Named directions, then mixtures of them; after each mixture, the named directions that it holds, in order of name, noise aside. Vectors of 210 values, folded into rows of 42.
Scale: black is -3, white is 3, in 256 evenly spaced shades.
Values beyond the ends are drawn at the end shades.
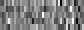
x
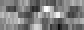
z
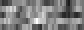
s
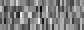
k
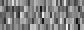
k, x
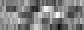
z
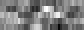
z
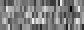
s, x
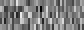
k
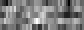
s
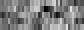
x, z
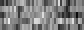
s, x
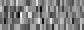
k
